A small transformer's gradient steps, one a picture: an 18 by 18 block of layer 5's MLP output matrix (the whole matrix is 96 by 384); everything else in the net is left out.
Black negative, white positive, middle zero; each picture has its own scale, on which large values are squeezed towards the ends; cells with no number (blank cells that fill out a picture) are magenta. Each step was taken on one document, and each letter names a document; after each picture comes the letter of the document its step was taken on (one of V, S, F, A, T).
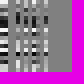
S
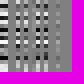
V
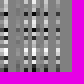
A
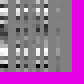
V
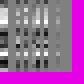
V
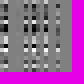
A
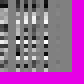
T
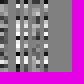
T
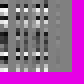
V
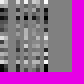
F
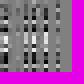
A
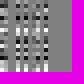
F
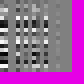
S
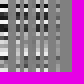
V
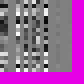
F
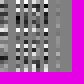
F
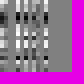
T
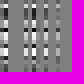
A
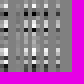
A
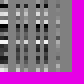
V
